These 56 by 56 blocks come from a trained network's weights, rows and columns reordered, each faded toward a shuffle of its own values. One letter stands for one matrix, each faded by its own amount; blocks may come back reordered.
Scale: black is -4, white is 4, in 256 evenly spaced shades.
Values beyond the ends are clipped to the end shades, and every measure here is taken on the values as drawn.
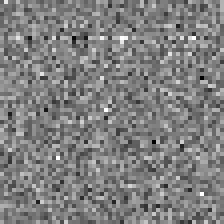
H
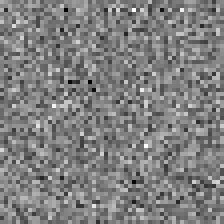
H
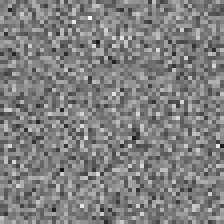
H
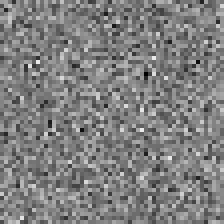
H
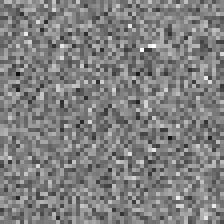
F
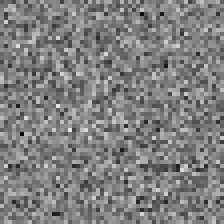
F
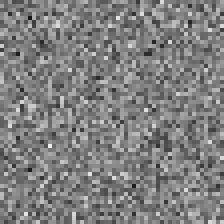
F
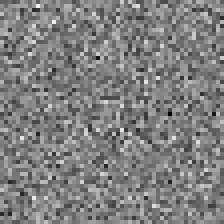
H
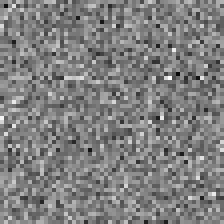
H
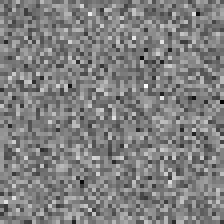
H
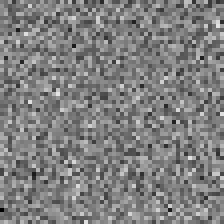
F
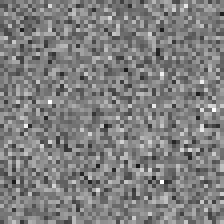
H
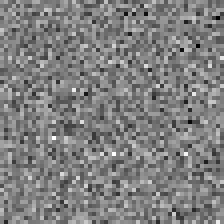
H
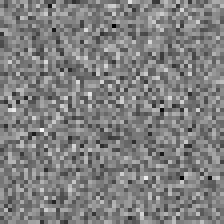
H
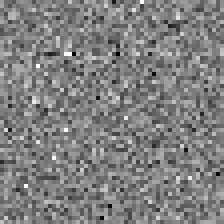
H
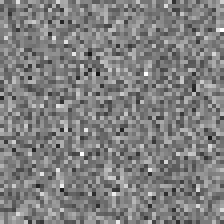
H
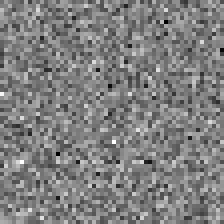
H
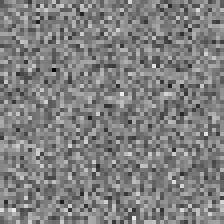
F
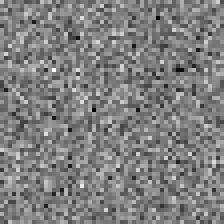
H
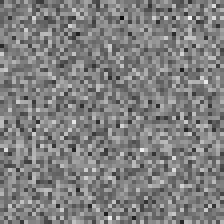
F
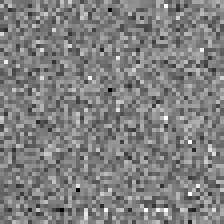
H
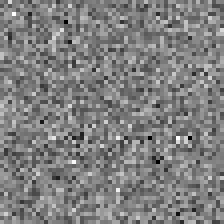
H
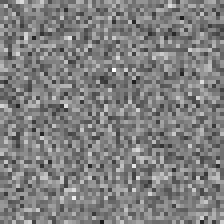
F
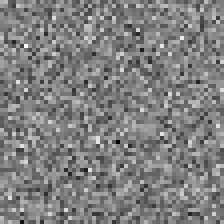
H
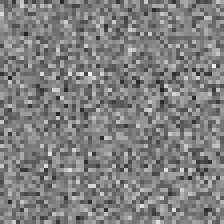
F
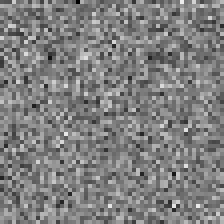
F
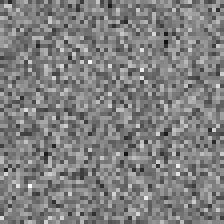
H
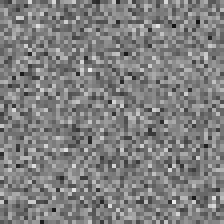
F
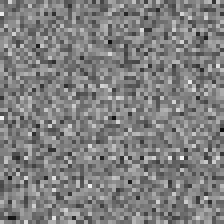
H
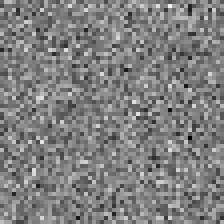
H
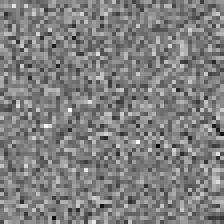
H
